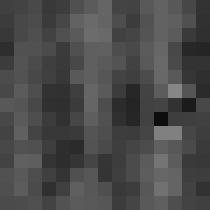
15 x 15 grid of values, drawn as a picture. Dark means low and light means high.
An odd patch, rougher than its surroundings, sits in the middle right. The values follow a bell shape. Stripes running up and down repeat 3 times from left to right. Overall the values sit about 30% of the way up the scale. No overall slope runs across the table. The middle right is the roughest part.
